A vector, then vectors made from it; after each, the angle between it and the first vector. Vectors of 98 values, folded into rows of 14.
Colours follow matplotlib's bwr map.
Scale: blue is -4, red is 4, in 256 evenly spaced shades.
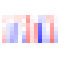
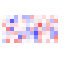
partly opposed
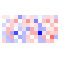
partly aligned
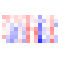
nearly parallel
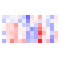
nearly opposite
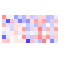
partly opposed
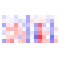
nearly opposite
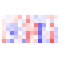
nearly parallel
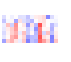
nearly opposite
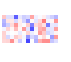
partly opposed
